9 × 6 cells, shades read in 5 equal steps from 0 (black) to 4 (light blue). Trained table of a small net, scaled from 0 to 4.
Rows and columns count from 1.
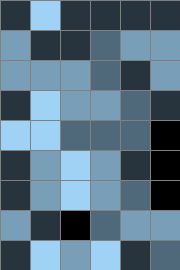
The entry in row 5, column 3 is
2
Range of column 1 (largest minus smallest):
3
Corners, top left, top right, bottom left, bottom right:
1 1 1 2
